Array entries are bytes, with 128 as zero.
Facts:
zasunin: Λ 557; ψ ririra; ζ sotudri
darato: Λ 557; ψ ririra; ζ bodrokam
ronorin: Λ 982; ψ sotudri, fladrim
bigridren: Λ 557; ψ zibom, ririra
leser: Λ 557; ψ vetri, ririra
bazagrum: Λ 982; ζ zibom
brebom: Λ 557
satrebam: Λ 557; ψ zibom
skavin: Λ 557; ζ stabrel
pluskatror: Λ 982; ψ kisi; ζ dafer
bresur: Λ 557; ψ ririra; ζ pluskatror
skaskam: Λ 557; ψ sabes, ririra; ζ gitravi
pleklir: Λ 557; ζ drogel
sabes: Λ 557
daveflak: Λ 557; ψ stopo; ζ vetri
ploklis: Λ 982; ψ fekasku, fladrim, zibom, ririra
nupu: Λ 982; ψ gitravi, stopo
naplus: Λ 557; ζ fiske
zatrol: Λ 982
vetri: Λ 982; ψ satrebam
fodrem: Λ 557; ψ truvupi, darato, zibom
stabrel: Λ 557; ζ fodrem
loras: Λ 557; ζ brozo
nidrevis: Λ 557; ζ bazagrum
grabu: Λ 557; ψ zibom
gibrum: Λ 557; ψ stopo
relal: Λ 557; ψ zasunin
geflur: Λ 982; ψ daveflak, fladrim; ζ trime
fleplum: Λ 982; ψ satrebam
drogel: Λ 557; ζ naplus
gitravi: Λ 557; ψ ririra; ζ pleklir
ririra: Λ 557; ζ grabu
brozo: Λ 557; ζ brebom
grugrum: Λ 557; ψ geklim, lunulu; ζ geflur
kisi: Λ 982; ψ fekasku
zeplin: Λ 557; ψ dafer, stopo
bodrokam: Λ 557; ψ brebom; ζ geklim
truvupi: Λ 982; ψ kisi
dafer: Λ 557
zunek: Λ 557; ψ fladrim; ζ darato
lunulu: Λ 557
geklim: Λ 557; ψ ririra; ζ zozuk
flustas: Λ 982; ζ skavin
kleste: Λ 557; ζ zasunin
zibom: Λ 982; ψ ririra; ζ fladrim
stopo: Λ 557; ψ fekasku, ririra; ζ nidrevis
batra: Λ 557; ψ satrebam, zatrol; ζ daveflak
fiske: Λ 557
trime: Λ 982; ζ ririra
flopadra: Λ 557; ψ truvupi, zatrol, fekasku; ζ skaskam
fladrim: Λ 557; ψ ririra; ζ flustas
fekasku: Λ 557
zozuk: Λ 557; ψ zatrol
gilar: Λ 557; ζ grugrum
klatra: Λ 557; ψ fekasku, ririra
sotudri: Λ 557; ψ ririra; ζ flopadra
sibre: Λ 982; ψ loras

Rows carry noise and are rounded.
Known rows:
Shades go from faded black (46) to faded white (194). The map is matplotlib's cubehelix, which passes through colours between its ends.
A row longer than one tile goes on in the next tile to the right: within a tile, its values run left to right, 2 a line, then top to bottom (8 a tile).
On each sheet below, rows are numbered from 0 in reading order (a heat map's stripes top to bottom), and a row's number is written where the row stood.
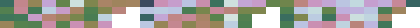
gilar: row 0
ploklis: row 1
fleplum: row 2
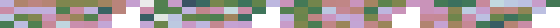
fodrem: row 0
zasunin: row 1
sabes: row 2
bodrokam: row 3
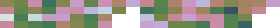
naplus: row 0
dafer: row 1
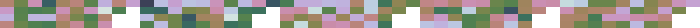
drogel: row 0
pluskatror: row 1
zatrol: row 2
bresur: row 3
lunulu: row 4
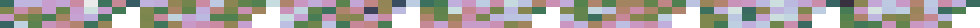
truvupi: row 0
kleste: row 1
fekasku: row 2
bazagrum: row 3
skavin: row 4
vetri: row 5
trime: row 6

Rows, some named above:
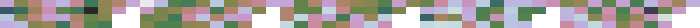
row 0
dafer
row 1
lunulu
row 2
ririra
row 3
zibom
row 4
stopo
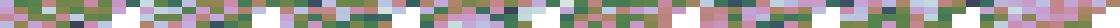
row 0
darato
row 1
zozuk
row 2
zunek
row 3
daveflak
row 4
relal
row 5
bodrokam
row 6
kisi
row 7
nupu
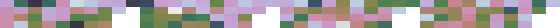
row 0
bodrokam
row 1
sibre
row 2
batra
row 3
nidrevis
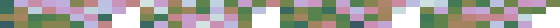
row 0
sibre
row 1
satrebam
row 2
loras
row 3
grugrum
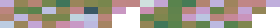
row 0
leser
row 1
lunulu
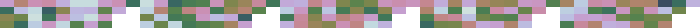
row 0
vetri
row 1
geklim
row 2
bigridren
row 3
grabu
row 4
flopadra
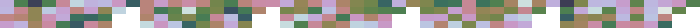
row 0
bodrokam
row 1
bresur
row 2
ririra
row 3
fladrim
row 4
ronorin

